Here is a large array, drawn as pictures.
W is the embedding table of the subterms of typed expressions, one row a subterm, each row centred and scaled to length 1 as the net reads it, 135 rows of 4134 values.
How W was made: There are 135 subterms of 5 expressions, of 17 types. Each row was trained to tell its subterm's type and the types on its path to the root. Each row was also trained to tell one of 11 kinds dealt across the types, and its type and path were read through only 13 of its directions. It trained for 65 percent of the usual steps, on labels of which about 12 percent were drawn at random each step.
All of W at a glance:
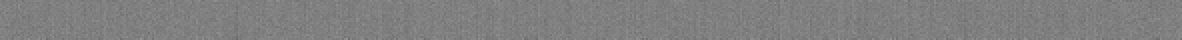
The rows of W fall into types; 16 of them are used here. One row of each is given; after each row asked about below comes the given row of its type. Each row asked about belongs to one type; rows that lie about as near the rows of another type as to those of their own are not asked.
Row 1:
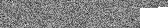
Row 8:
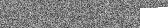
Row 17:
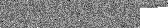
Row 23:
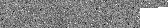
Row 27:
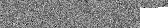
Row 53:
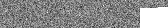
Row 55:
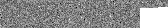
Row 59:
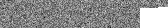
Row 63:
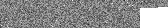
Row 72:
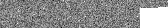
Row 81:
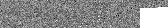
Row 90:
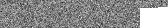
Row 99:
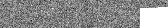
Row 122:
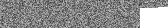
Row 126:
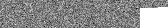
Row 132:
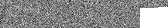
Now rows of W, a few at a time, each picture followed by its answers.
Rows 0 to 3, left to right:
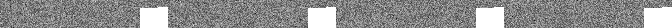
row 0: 126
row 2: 53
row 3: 23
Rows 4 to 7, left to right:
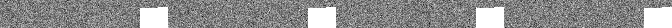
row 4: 99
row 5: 55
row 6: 126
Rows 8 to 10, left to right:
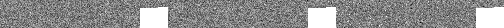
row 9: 1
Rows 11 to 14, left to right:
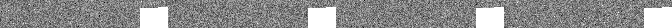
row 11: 90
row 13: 81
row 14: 126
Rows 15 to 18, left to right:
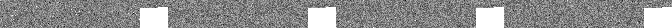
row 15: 1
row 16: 8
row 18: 122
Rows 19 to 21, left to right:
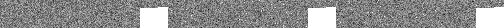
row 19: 8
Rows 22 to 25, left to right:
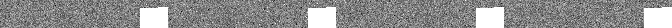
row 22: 99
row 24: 53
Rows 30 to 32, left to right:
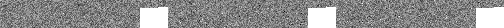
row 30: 132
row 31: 90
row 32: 55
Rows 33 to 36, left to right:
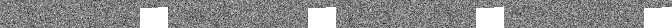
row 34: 8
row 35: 55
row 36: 53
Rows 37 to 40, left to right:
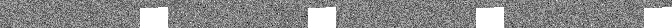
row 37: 8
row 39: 132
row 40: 59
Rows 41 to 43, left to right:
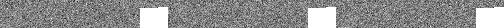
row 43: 126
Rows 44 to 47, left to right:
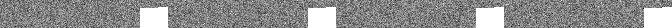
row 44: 53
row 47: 126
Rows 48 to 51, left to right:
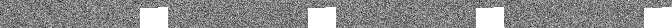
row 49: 27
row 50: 99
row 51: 55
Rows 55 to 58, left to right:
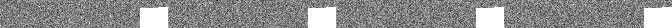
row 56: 122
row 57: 122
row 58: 122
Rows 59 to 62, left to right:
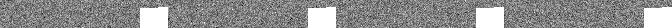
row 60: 90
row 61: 27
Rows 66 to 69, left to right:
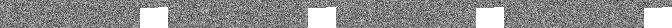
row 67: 59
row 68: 81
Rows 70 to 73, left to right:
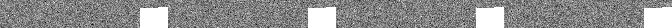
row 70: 1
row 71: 27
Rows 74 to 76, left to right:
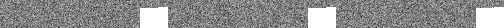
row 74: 59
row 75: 23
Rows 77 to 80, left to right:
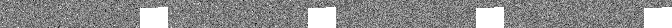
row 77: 72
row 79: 126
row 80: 126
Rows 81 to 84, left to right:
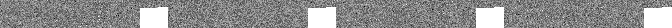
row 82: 1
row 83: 23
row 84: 81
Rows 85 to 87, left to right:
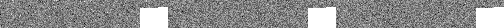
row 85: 23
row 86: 8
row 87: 132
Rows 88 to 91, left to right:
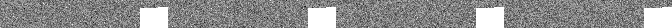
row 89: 90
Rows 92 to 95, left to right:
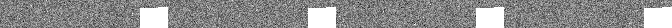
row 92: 17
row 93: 90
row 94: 17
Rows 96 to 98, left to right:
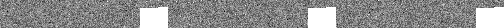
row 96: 72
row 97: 81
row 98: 126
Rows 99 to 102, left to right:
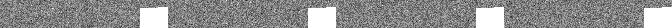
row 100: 122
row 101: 53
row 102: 53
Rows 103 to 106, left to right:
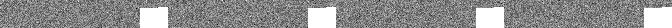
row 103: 63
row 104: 63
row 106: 53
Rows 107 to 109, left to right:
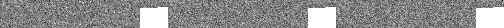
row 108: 8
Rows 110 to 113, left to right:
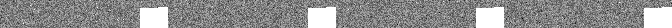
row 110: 55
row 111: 23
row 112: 27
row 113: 17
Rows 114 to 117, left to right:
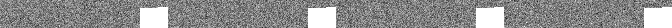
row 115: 81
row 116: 122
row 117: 23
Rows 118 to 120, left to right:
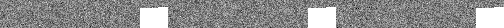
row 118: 132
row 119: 1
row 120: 1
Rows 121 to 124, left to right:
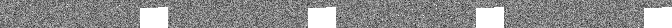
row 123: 59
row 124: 8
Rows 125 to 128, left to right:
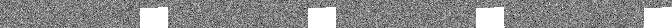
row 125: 122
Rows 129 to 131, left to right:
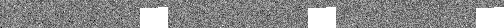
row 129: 8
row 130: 72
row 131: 53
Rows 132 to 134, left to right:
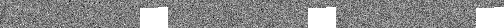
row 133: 23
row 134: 1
